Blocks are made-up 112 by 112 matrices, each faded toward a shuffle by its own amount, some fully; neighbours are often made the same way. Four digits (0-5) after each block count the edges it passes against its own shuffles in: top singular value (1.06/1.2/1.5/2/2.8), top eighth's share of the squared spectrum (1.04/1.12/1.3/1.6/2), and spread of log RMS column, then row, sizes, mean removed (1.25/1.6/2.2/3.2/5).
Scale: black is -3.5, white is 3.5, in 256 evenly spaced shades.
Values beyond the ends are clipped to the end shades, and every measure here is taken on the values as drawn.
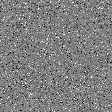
0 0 0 0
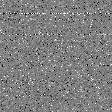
2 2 0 2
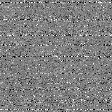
2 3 0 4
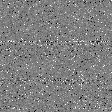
2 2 0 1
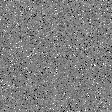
0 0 0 0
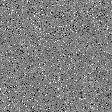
0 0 0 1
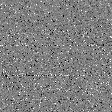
2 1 0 2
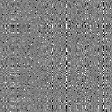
5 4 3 2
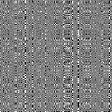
5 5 4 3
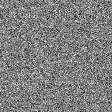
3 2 0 1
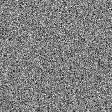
0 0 0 0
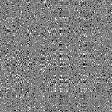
5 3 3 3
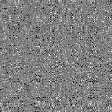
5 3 2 2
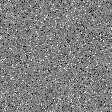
0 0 0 0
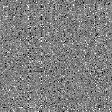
4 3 2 1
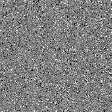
3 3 2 1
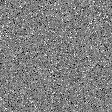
1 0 0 0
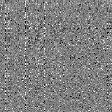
4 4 3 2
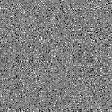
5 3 2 2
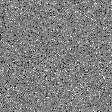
0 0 0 1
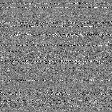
2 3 0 4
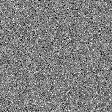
2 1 0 0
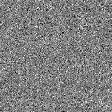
3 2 1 1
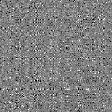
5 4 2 3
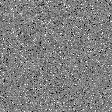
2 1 0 0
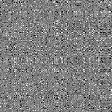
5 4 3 3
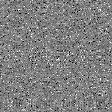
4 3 1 1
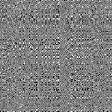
5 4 3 3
